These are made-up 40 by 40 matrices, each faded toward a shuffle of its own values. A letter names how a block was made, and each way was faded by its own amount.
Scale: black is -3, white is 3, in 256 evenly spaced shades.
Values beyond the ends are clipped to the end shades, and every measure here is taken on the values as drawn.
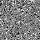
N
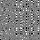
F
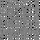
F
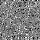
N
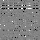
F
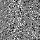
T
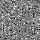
T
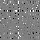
F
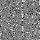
T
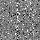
T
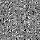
N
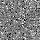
N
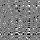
F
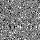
N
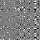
F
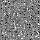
T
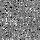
T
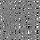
F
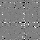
F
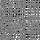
F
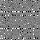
F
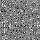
N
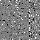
T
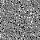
T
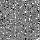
T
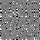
F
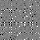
F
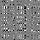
F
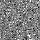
N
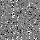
T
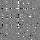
F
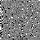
T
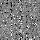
T
